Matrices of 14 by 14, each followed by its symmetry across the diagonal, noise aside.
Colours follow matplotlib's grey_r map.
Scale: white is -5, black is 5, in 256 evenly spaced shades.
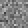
neither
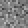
antisymmetric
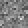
neither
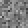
neither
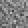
antisymmetric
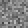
neither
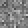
symmetric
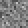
symmetric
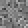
symmetric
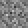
antisymmetric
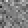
antisymmetric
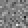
antisymmetric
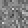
neither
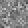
symmetric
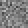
antisymmetric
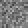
symmetric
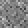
symmetric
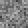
symmetric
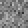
neither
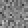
neither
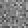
antisymmetric
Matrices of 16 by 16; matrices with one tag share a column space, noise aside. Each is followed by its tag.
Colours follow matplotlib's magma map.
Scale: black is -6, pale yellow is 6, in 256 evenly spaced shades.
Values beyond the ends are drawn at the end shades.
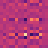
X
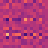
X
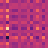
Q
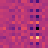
Q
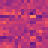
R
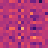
Q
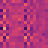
Q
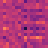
Q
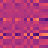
X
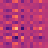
Q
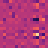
X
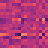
X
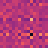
X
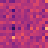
Q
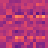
R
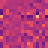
R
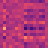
Q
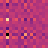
X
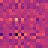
X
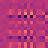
R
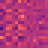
Q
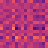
Q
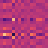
X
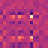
R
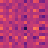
Q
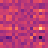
Q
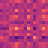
Q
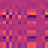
R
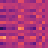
Q
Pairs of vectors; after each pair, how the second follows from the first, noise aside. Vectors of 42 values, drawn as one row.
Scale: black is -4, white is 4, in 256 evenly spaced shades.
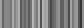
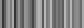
reversed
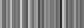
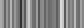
sign-scrambled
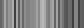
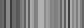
reversed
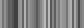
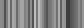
reversed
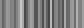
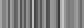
reversed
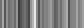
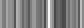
reversed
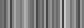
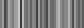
reversed
